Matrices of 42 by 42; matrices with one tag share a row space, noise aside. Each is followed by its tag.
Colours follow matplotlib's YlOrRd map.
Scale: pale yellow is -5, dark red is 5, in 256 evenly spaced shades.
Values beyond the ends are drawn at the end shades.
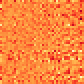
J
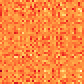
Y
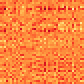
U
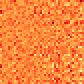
J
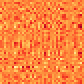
Y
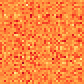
Y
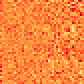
J
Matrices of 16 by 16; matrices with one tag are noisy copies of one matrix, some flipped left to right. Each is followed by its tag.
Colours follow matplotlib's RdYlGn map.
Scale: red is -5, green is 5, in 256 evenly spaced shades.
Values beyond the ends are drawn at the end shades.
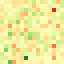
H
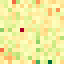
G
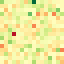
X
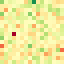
X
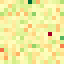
X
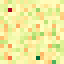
H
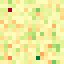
H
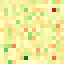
H
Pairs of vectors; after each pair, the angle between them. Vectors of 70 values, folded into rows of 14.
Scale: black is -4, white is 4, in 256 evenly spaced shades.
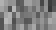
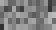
partly aligned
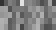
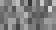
partly opposed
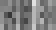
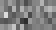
orthogonal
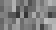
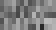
nearly parallel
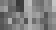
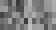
nearly parallel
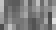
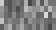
partly aligned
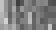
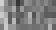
nearly parallel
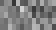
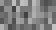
partly opposed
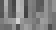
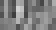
nearly parallel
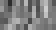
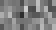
orthogonal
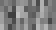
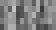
nearly opposite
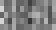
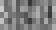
nearly parallel
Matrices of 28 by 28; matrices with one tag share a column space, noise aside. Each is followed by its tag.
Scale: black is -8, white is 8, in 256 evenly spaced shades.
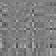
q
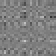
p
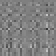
q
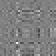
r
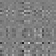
r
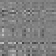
r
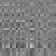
q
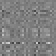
r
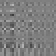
q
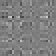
p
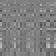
q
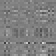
r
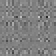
p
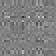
p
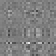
r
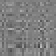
q
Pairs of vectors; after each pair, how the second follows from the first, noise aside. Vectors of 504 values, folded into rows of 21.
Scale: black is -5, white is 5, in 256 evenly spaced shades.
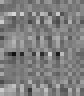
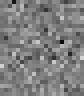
shuffled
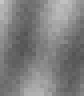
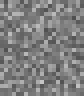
shuffled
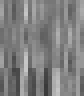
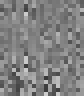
sign-scrambled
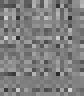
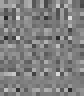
negated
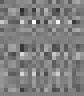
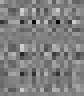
negated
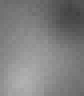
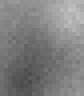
negated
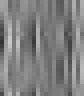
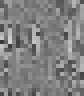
sign-scrambled
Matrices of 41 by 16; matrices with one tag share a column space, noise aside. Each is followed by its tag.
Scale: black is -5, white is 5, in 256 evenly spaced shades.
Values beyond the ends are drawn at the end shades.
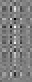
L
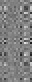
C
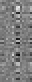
C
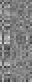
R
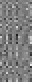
R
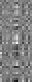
R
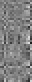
R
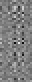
C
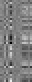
R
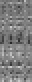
R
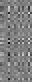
C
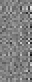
C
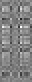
L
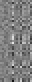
R
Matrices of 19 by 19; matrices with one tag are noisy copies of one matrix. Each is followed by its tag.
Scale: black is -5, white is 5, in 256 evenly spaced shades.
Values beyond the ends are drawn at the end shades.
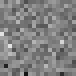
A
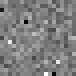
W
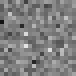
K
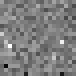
A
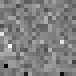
A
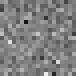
W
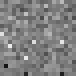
A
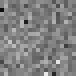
W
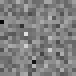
K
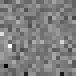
A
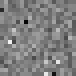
W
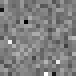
W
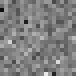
W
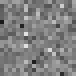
K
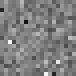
W
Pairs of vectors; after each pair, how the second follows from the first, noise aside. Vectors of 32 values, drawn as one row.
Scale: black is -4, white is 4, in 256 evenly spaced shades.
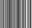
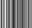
reversed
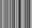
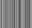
shrunk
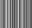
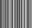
reversed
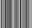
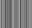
shrunk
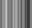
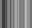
reversed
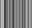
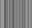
shrunk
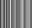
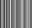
copied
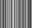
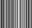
reversed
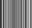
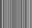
shrunk
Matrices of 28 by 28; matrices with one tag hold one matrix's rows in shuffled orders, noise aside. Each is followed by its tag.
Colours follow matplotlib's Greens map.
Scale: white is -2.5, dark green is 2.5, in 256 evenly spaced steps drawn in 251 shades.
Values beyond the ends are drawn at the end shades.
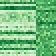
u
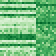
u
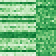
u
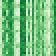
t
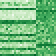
u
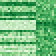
u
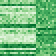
u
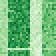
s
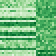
u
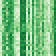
t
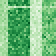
s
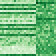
u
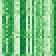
t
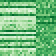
u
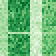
s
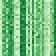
t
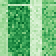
s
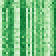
t
